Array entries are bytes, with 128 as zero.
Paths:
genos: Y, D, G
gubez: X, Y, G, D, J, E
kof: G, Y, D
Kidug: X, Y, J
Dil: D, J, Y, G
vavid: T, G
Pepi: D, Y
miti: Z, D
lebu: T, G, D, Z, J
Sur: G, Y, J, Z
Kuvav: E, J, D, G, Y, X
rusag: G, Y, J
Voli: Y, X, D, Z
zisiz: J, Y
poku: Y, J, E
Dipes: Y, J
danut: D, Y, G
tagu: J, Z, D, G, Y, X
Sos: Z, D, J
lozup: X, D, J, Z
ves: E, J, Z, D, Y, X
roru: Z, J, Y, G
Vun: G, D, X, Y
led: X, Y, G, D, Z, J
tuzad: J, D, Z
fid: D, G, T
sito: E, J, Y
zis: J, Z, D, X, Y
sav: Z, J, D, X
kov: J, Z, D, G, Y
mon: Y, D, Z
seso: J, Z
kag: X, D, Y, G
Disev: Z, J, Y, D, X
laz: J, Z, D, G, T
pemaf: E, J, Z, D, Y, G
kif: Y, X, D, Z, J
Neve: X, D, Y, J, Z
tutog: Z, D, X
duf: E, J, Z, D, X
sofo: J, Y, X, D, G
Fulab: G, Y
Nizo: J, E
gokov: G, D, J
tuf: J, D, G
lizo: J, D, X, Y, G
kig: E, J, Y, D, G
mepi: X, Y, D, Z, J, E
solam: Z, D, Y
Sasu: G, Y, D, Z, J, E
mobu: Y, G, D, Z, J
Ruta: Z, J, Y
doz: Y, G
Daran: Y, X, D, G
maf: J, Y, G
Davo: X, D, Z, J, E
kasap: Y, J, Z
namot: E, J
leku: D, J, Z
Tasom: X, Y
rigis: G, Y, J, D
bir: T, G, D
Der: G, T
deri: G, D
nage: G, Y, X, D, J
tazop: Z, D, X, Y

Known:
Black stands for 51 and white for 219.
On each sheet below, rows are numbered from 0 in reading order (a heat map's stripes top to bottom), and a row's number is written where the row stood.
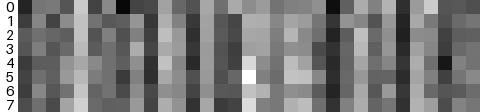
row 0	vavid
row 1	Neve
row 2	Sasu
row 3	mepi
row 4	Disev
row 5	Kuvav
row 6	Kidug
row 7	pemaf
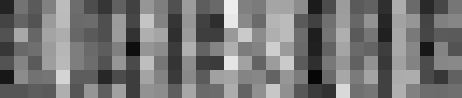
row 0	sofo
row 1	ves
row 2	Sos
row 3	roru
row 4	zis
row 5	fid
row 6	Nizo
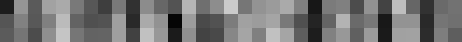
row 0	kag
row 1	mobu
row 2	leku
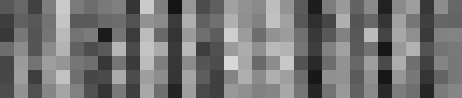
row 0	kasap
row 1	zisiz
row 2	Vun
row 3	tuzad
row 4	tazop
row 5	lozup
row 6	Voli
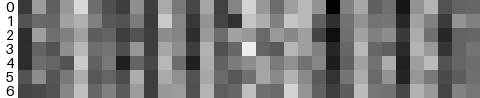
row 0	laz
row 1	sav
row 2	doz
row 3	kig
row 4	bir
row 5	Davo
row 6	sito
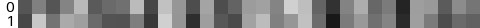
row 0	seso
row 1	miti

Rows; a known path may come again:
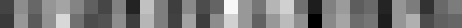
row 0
tagu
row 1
laz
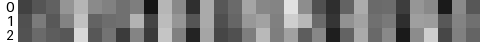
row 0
Ruta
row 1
seso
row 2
lebu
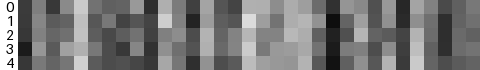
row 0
Neve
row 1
kof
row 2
maf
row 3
kag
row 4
Pepi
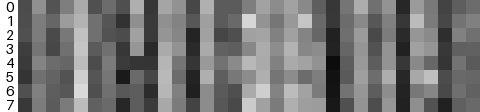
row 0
Davo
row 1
lizo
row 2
led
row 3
gokov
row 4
Fulab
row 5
bir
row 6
Sur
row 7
nage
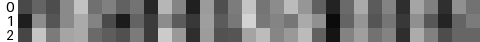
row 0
Dipes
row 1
Daran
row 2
miti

